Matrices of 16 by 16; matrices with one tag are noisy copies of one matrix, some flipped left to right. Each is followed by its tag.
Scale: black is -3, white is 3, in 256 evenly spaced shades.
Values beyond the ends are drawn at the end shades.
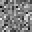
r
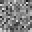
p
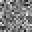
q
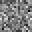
r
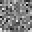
p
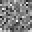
p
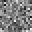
p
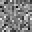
r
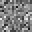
r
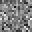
r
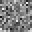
p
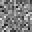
r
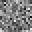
p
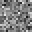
q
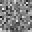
p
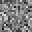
r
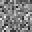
r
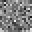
p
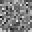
p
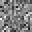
r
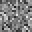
r
